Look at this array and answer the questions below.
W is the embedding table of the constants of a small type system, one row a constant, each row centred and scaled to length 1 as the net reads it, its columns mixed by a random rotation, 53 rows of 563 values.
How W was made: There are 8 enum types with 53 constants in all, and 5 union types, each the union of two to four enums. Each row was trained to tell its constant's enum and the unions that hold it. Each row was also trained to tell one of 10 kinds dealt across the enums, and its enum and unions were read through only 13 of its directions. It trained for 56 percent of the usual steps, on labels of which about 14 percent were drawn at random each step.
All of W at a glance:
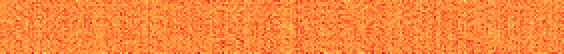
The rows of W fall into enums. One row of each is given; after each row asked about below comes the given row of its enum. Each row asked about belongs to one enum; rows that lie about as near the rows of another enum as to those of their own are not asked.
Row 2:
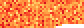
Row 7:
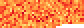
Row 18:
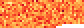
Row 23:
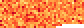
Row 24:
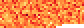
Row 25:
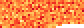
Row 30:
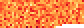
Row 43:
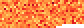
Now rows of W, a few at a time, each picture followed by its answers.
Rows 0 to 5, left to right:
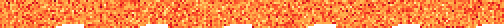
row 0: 25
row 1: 24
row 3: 24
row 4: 43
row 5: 30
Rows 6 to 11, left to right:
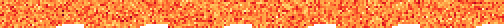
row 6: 18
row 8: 23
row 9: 18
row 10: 2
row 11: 24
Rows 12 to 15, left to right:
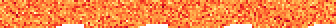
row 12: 43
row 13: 30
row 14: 2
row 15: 23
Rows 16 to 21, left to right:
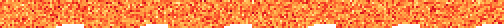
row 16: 30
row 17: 30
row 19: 24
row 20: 43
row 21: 43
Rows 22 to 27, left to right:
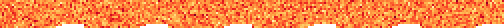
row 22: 23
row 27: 2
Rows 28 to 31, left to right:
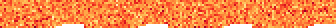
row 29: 24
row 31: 43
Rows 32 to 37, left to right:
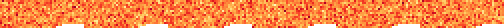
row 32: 2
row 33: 24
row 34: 2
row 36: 2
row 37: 23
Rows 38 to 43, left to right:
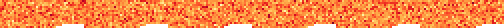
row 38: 30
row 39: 7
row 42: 2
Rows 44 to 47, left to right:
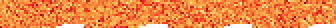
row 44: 43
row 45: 30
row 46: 23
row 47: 25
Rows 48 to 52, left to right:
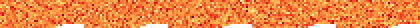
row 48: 18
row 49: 7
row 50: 24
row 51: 43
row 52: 30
